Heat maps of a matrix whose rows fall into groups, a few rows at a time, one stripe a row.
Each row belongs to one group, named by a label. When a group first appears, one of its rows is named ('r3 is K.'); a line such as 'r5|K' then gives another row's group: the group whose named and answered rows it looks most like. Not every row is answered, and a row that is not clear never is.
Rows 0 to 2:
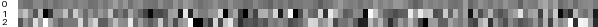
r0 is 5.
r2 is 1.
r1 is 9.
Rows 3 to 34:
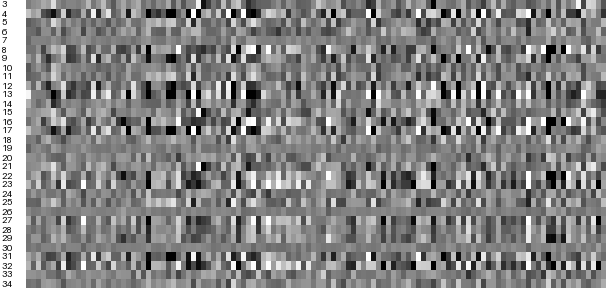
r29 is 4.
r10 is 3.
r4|9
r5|3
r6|5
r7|3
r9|9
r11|3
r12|9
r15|1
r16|4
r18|3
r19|3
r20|5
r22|4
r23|4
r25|3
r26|5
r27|4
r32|4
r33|5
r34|3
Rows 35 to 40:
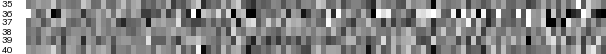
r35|1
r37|4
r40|1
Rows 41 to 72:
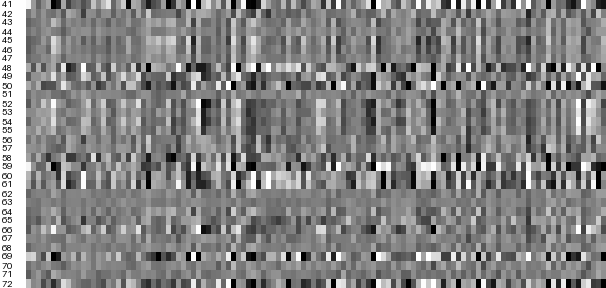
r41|9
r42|5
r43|3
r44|3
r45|3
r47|3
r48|4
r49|1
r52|1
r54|1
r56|5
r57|5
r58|9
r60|4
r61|4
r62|3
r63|5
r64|3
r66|1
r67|5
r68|3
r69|9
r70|3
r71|3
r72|9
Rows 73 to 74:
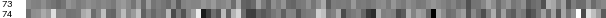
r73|5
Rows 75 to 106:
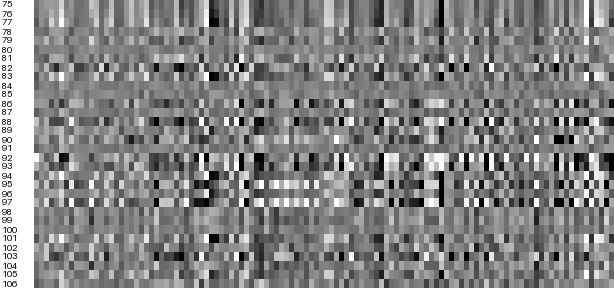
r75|1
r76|1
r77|1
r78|3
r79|1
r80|3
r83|1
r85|5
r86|9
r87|3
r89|1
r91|3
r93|9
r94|1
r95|4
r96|1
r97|4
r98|5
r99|5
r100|5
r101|1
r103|9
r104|5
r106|3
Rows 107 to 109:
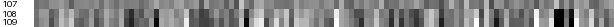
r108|4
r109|4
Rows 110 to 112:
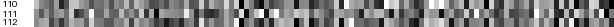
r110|9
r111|4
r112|9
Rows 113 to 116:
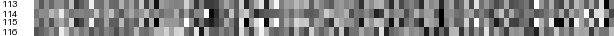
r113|4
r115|4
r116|3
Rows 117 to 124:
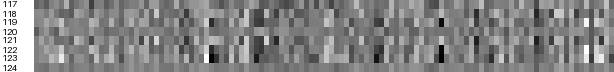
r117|5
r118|5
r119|1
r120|3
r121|5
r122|1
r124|5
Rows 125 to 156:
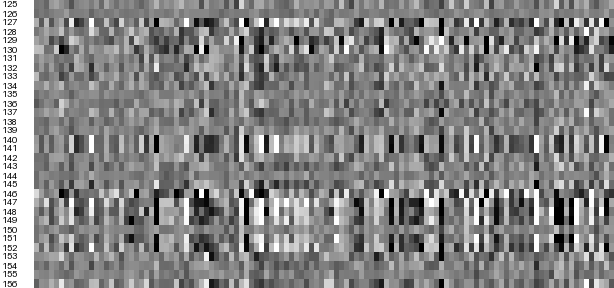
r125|3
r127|4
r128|1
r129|9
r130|9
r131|5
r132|5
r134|1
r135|3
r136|3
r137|1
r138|5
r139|3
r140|4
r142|3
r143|5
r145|5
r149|4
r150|3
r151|4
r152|4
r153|1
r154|5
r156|1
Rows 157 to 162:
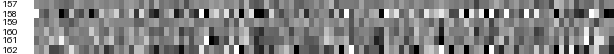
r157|5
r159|3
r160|1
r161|1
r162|9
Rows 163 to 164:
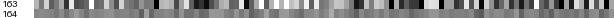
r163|4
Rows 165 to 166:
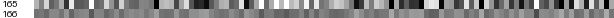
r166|5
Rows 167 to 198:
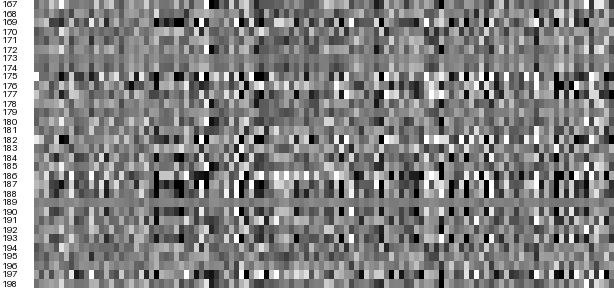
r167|1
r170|3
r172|1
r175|9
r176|4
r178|1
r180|1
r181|4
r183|3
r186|4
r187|9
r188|9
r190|9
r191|4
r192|1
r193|9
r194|3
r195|5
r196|3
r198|1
